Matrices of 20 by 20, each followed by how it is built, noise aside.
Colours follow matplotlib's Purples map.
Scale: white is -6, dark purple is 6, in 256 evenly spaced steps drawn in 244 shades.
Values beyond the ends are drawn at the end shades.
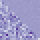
lower triangular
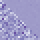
lower triangular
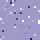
sparse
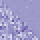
lower triangular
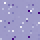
sparse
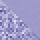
lower triangular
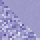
lower triangular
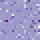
sparse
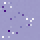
sparse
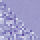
lower triangular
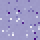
sparse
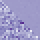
lower triangular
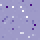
sparse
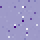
sparse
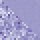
lower triangular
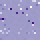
sparse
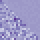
lower triangular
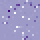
sparse
